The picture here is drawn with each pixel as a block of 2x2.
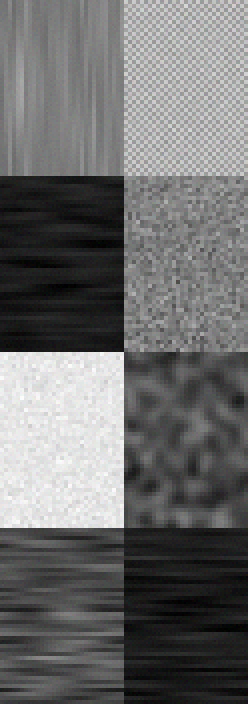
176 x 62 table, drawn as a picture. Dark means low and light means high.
The table splits into 4 rows of 2 panels. Panel 1,1: middling, streaked downward, faint in contrast. Panel 1,2: high, checkered. Panel 2,1: very low, streaked across, faint in contrast. Panel 2,2: middling, fine-grained. Panel 3,1: very high, fine-grained, faint in contrast. Panel 3,2: low, blotchy. Panel 4,1: low, streaked across. Panel 4,2: very low, streaked across, faint in contrast.
